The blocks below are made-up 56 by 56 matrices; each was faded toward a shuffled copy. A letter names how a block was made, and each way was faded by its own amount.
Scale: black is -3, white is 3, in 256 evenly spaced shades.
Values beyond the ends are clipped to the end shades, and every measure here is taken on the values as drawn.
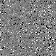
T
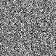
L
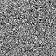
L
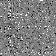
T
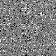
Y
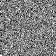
L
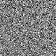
L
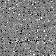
T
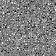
Y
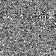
Y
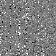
T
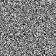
L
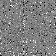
T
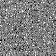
Y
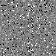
T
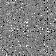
T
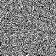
L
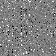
T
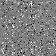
T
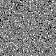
Y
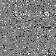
T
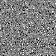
Y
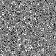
Y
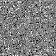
Y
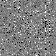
T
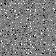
T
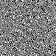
Y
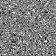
Y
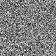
L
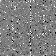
T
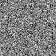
L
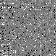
T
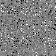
T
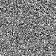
L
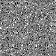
Y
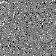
T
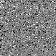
Y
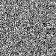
L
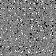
T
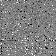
T
